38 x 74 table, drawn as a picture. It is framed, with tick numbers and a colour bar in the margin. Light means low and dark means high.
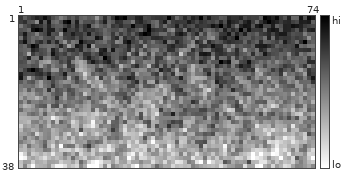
Overall the values sit about 50% of the way up the scale. The field climbs toward the top. No regular stripes run through it. The histogram is bell-shaped. The top right is the ninth with the highest average.
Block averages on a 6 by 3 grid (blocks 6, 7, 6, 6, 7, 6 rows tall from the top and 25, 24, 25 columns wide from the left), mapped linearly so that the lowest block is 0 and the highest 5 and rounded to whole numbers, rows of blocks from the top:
4 5 5 | 4 4 4 | 3 3 3 | 2 2 2 | 1 1 1 | 0 0 0
